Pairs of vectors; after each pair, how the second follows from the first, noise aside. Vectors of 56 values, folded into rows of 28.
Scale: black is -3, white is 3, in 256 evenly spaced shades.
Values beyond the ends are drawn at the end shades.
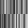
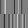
partly zeroed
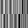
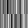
shuffled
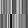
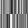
sign-scrambled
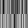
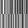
sign-scrambled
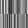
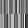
shuffled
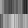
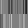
partly zeroed
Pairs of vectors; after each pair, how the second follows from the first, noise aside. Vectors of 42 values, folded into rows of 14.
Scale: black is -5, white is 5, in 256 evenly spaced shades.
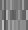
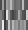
scaled up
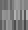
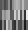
scaled up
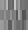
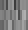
negated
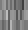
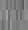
shrunk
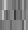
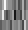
scaled up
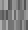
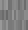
shrunk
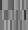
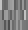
negated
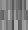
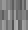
copied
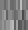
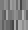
negated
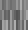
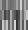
scaled up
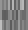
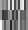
scaled up
